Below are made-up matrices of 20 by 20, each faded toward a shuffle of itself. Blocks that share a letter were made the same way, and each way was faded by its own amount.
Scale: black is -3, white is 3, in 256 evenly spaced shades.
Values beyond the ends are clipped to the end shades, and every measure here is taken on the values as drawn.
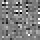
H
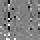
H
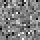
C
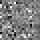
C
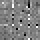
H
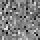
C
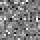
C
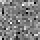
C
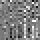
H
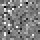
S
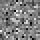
S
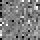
S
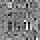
H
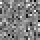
S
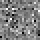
C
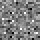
C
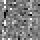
S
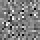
S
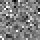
C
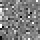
C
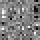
H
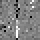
S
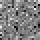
S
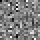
S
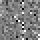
S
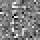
S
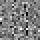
S
